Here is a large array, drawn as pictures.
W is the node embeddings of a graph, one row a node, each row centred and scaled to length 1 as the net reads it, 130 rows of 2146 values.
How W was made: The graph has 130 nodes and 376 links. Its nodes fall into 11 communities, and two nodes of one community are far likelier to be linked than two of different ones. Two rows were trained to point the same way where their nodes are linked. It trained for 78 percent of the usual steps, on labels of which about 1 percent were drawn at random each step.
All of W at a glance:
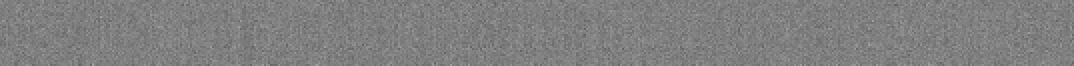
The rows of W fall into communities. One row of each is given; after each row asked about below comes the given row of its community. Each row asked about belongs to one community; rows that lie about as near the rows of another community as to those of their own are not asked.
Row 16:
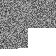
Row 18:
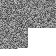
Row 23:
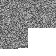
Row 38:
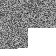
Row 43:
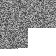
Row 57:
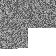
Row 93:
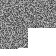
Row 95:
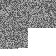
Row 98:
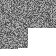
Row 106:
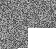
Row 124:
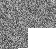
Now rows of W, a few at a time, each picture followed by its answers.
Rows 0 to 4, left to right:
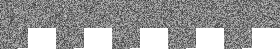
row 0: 18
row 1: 38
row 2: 16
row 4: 57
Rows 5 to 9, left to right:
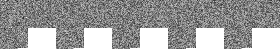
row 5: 106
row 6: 57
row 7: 38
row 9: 16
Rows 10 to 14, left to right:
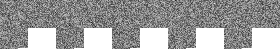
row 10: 16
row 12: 23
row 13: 106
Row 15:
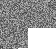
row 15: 43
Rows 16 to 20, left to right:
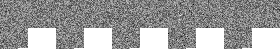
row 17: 98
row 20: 95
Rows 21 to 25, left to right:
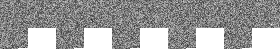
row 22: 43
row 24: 106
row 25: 38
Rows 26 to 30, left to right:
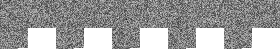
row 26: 95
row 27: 57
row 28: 23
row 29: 106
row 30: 106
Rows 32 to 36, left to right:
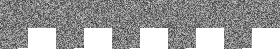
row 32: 57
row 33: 95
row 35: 93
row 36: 43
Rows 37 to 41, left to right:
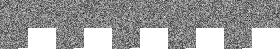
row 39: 16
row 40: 93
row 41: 124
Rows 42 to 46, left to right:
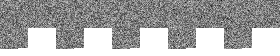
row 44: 95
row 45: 93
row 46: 18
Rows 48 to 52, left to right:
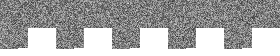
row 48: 106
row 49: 95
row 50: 18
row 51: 23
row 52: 98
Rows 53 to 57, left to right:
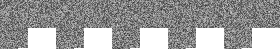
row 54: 95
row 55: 95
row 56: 18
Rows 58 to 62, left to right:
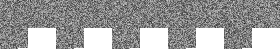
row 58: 57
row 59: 16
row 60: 98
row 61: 57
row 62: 43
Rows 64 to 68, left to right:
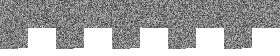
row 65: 23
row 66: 106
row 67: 18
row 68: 57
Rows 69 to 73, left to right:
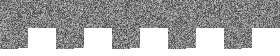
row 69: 106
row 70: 98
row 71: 57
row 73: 18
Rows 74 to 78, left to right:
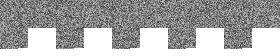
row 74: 106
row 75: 95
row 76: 23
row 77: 124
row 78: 43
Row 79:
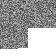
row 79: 16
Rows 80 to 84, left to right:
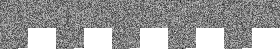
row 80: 23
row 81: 95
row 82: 38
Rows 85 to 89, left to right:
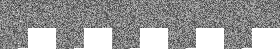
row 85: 16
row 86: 18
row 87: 23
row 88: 16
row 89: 16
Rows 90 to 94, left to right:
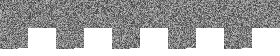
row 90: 106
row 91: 95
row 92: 98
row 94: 93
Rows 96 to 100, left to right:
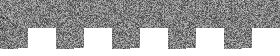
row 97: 57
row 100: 18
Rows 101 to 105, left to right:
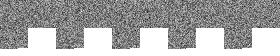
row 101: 93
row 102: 124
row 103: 93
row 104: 43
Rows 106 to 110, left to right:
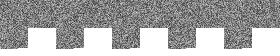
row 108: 98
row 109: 57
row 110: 124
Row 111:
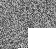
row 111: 124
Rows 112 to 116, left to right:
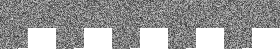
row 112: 43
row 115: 93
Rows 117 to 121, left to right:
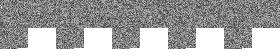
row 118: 57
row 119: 18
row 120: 18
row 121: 106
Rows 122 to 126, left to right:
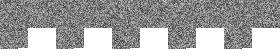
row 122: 95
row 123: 57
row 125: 95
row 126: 106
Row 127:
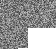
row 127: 98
